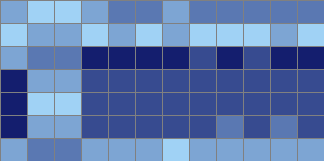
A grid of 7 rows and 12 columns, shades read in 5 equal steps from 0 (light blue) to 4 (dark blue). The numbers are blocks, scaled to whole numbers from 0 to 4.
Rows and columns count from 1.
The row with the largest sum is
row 3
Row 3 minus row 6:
-3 1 1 1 1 1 1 0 2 0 2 1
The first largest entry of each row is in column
5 2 4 1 1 1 2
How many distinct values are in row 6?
4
